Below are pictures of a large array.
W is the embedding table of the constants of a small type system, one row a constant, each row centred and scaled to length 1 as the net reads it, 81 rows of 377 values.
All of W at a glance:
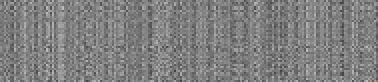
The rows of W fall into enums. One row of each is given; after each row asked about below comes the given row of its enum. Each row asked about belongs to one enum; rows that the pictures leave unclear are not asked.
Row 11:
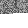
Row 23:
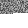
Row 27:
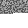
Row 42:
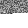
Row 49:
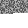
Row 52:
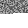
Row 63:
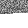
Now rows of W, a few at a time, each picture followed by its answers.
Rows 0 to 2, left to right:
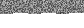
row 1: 49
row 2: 63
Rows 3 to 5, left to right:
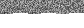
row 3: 63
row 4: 63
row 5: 52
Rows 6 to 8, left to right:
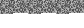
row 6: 49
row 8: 49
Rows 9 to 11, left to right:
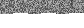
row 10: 63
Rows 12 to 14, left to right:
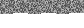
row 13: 23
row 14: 49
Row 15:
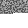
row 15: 27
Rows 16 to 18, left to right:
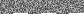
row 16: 49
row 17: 63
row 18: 42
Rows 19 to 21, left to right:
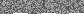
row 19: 27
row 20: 11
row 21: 52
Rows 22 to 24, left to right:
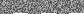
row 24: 49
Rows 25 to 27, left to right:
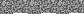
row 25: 27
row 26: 27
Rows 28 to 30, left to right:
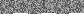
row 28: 49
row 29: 11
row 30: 49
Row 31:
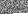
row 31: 63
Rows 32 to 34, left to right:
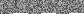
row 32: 11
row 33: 49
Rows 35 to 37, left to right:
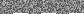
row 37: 23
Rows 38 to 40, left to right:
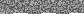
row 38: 52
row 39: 27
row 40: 27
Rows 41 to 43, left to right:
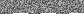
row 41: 63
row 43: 27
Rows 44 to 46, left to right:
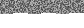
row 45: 27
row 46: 52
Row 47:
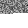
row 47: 52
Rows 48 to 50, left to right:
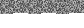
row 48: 49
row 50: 23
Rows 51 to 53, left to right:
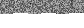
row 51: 49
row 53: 11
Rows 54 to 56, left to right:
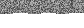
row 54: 63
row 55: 27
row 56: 11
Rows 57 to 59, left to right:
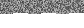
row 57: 23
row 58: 49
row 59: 52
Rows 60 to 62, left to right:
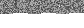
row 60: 11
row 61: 27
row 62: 52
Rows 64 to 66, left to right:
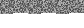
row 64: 49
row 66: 27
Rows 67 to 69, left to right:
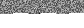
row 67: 27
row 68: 42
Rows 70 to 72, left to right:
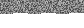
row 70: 23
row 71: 23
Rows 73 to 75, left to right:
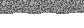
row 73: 27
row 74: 27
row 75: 63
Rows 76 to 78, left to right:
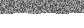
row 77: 52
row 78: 23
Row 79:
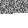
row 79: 49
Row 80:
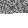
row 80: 52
